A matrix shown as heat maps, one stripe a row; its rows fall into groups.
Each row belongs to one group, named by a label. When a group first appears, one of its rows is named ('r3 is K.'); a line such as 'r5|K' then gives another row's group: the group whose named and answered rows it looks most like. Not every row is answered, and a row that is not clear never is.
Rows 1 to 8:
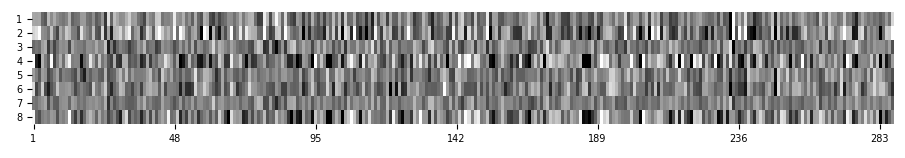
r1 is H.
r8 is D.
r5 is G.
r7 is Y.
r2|H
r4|D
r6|G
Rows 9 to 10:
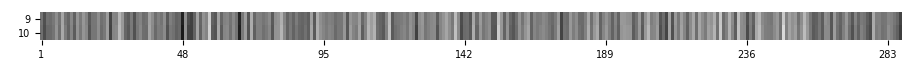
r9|Y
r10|Y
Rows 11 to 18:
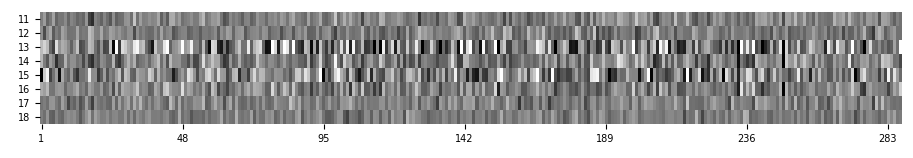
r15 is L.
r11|G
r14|G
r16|H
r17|G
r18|L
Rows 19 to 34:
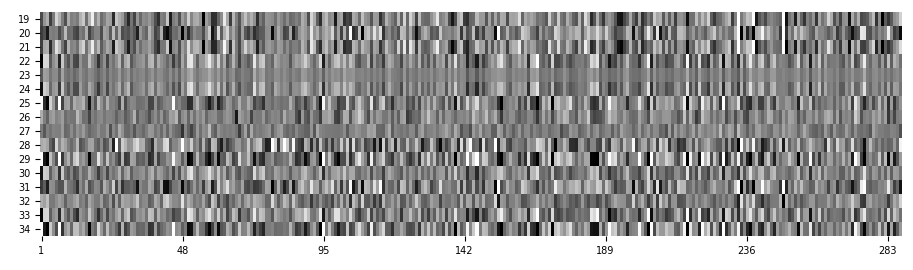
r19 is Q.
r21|Q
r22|L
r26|D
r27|Y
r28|H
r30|L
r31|Y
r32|H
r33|L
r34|D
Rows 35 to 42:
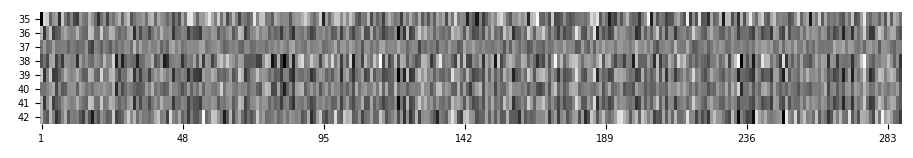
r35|L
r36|G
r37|G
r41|G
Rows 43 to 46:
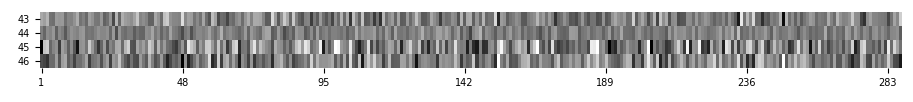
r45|L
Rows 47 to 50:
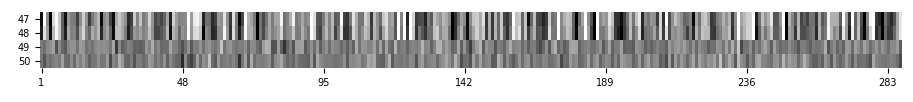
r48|Q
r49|Y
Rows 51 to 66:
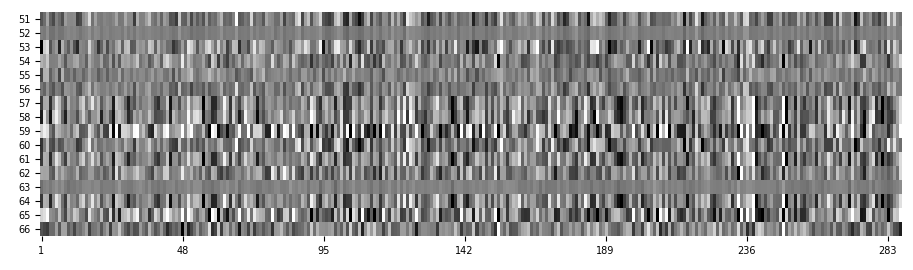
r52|L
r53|L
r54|H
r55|L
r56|L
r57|Q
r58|Q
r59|H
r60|L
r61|Q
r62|H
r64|Q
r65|H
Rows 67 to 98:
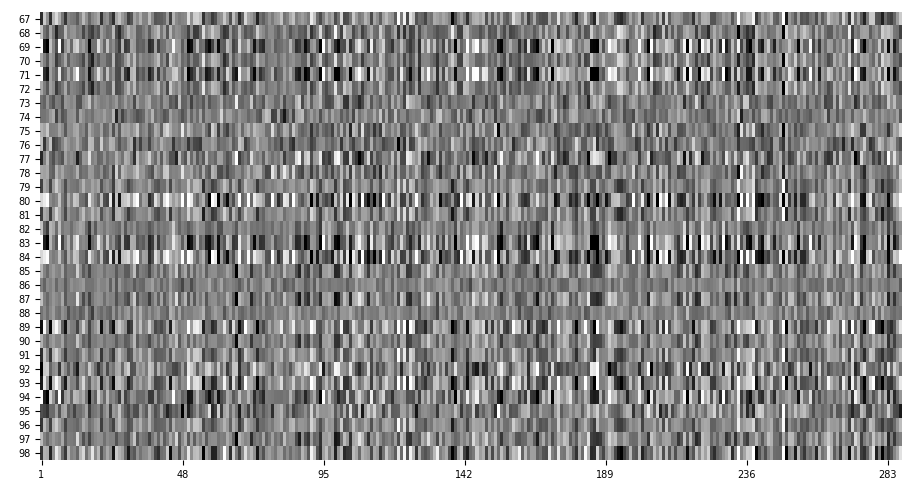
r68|G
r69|D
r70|G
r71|D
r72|G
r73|L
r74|Y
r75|H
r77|L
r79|Q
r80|H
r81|Q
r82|D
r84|H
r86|Y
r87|D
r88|G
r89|Q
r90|D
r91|Q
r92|L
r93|Q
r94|D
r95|Y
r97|D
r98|Q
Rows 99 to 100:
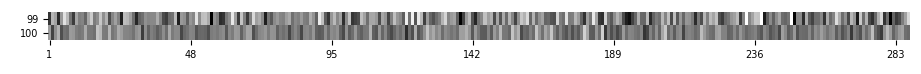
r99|Q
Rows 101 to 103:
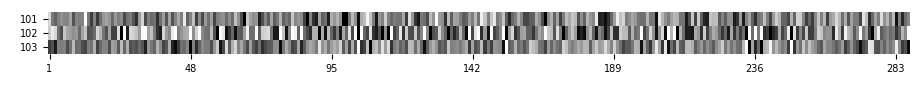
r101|D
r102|H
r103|Y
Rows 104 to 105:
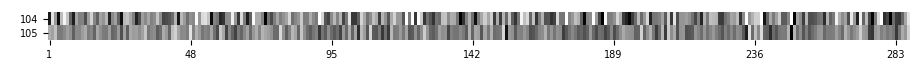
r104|Q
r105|H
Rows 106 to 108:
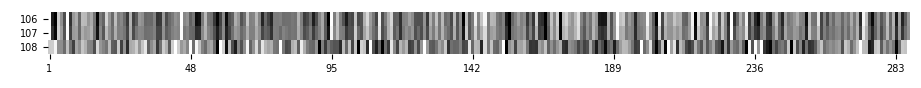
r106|D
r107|D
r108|H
